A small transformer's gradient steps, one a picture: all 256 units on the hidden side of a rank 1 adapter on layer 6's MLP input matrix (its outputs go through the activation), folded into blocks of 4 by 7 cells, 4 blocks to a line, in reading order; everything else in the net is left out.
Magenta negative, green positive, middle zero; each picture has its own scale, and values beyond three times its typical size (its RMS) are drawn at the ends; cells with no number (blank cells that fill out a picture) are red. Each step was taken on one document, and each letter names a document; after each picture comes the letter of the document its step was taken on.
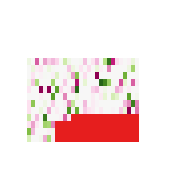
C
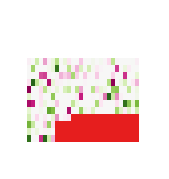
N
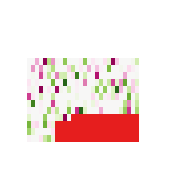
C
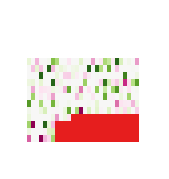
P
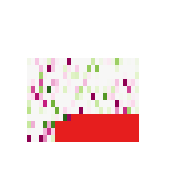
P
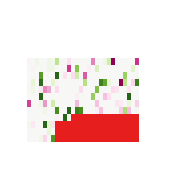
P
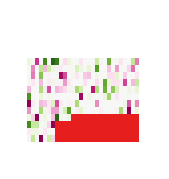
N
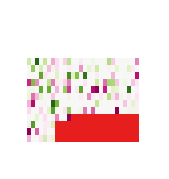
N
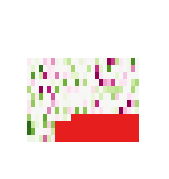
C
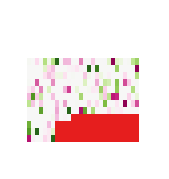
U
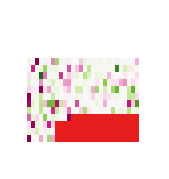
N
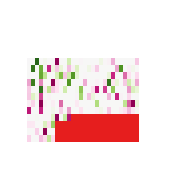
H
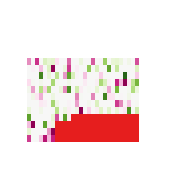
P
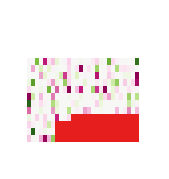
N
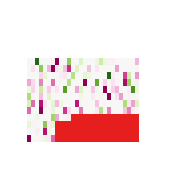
H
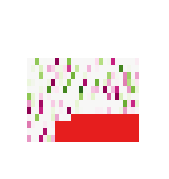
H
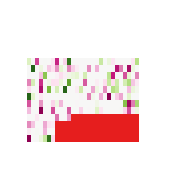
H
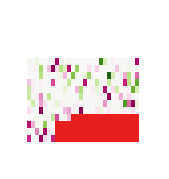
H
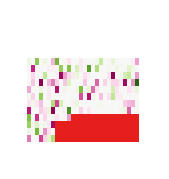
N
